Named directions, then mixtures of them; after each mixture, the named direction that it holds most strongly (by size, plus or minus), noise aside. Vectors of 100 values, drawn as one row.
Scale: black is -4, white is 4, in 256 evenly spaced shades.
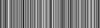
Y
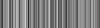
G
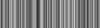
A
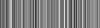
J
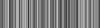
G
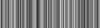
A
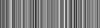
J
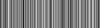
Y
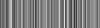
J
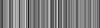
G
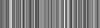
J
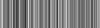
G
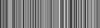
J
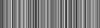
J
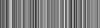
J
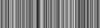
A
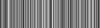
Y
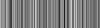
J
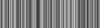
A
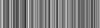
G
